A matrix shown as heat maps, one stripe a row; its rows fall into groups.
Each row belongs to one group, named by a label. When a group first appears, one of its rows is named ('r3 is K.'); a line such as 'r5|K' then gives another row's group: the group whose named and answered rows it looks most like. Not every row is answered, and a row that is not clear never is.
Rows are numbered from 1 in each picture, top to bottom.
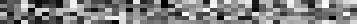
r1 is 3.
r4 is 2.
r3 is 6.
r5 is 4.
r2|3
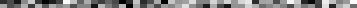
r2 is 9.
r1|3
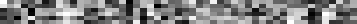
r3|6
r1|2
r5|3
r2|2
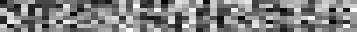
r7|2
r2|3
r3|9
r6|4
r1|3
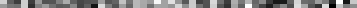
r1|9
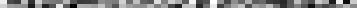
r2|2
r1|9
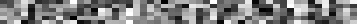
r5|2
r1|3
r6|4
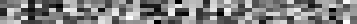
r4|4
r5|9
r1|3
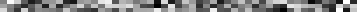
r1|2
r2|4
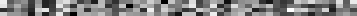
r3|6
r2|2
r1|9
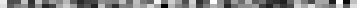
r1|9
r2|9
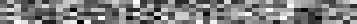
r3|2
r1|4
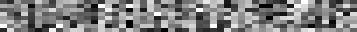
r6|9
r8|4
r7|2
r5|4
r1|6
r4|9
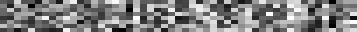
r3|6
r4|3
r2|6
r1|4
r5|6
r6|4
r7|2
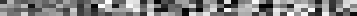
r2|9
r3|4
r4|6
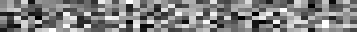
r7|3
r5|4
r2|6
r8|6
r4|3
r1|9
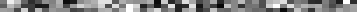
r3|9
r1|2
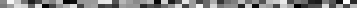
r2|3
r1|2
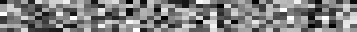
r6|4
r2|4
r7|2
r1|6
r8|3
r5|3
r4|2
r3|2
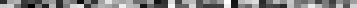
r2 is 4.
